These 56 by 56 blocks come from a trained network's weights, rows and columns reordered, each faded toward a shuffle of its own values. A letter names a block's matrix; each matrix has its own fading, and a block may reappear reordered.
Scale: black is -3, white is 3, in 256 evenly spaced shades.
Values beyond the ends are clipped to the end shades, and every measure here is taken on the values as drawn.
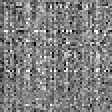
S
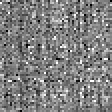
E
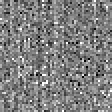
E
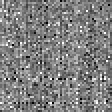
E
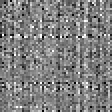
S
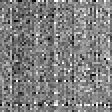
S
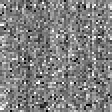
E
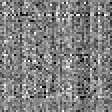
S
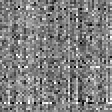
S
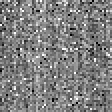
E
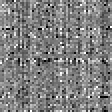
S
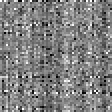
S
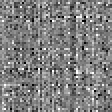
S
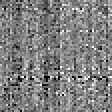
S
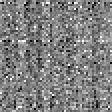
E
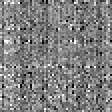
S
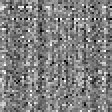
S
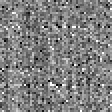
E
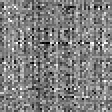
S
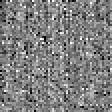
E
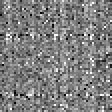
E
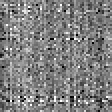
S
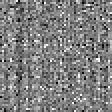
E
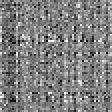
S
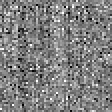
E
